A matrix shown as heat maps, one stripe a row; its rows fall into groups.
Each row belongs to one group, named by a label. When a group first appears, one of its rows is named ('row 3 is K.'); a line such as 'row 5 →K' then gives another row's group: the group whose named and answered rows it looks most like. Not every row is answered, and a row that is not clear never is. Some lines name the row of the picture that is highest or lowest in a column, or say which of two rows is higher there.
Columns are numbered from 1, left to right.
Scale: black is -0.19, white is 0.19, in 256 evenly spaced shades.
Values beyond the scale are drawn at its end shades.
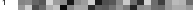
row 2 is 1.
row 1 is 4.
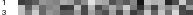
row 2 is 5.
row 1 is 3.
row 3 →5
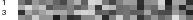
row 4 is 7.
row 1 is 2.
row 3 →4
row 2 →5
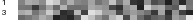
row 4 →7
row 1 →5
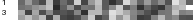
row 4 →5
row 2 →7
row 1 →2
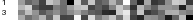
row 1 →4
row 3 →1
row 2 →1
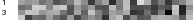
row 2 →5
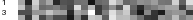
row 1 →7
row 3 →4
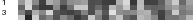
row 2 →1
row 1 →1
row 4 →7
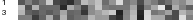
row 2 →2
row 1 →7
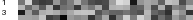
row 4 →1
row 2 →7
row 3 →4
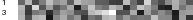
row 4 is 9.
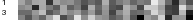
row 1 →9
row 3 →9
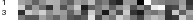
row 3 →5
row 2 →9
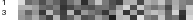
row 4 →1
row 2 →1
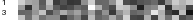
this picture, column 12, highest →2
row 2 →2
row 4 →5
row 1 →7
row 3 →9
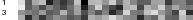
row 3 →9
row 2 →2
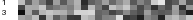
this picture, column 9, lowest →4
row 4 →7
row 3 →4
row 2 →5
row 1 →9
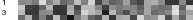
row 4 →1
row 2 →7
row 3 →7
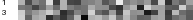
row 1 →7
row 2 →3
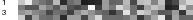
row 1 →1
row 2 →3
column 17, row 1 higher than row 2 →No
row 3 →1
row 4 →2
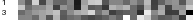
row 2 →7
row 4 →1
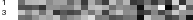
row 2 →3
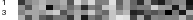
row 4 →9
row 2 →9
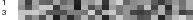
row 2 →7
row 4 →7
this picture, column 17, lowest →3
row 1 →7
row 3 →5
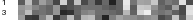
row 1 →9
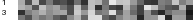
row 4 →2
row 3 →4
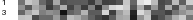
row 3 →1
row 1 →1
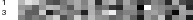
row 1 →5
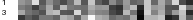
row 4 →3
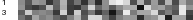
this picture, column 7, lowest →4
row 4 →2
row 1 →9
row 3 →9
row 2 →3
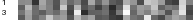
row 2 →9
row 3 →9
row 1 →3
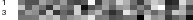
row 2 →9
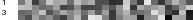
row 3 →9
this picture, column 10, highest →1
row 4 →2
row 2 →1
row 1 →4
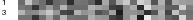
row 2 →3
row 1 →1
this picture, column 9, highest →3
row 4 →3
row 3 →5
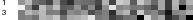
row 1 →1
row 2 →5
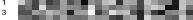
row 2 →3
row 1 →3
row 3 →4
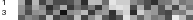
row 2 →9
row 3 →1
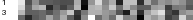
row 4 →3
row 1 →2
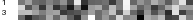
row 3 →5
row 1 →9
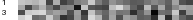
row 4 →5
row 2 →7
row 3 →5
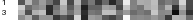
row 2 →9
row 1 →9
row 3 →9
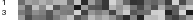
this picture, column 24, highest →3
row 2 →7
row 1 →5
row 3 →9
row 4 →3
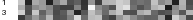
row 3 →7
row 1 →9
